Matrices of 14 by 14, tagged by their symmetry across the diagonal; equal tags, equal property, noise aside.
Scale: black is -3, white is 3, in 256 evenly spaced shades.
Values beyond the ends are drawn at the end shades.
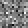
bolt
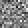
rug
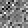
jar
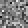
bolt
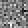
bolt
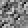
jar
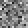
rug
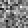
bolt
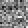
rug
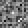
jar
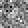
jar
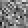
bolt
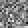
rug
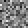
bolt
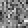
rug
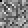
jar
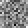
rug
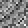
jar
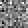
bolt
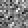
bolt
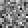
rug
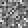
jar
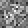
jar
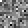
jar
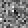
rug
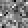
bolt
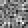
jar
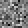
rug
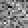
rug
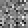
bolt
